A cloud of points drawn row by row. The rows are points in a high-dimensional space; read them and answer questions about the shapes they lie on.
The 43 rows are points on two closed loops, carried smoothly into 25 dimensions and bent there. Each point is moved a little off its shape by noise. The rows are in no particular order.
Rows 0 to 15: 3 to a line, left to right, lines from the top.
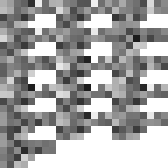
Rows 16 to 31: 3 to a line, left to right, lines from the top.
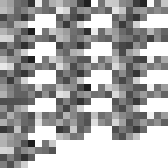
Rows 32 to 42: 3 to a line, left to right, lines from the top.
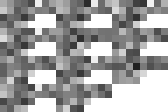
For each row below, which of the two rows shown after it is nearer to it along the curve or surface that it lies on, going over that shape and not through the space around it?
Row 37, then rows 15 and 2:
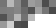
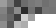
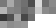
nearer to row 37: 2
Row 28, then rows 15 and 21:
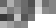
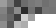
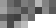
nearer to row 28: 21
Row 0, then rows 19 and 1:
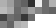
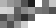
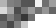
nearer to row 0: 19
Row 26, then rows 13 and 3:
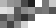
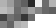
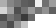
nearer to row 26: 13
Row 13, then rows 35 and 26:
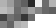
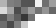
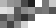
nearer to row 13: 26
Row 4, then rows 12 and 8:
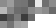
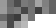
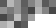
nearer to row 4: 12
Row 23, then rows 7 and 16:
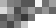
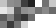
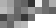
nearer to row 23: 16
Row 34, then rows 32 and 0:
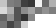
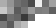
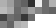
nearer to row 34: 32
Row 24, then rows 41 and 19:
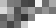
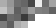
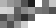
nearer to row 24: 41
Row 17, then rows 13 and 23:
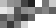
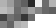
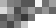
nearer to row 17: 13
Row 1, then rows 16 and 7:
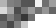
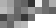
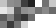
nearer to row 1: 16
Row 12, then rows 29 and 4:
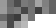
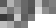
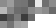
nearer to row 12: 4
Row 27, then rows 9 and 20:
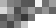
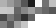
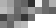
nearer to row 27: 20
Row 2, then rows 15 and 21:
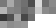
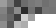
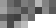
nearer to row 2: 21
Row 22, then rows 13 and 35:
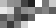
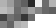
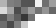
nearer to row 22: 13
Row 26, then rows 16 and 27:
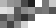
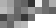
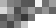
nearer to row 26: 16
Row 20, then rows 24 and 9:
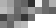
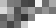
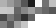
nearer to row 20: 9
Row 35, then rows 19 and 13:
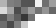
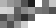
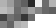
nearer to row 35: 13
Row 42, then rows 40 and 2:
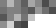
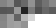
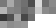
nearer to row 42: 40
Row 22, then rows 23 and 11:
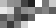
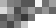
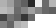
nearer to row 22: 11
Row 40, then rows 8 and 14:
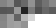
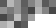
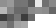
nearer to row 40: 8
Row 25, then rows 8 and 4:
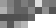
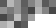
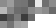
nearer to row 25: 4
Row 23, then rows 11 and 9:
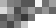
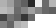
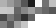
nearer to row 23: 11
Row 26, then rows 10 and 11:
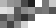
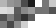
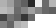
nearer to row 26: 10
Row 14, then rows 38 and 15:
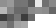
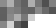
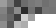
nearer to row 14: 15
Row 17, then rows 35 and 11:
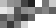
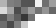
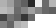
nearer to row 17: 11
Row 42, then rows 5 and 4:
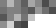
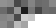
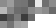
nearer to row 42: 5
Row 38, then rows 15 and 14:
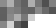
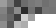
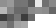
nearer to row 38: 15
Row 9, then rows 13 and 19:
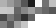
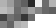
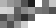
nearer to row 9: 19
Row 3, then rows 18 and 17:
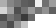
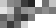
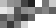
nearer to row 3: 18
